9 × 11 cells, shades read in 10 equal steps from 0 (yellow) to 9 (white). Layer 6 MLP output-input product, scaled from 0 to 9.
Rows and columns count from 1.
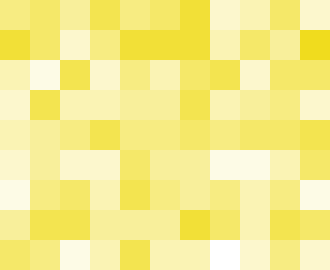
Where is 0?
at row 2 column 11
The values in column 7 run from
1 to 6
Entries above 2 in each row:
9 6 9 9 9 11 10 7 10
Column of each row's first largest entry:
8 3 2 1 1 8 1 9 8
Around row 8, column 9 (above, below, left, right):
6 7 3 2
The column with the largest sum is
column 9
